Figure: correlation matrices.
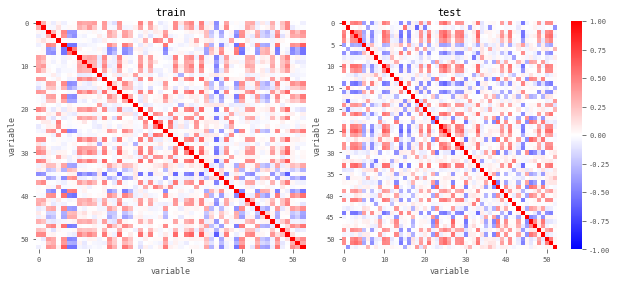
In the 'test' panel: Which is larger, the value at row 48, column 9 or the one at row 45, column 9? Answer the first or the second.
the first
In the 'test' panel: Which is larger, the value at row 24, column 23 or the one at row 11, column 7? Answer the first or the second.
the first
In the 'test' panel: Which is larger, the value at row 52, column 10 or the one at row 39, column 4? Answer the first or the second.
the second
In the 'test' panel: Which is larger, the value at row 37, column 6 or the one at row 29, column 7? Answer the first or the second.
the first
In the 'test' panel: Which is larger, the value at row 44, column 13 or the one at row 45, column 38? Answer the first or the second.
the first
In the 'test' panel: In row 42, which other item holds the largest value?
32
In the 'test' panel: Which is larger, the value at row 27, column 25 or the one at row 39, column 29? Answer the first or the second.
the second
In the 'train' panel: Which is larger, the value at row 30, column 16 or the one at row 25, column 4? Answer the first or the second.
the first
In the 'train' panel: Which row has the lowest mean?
35
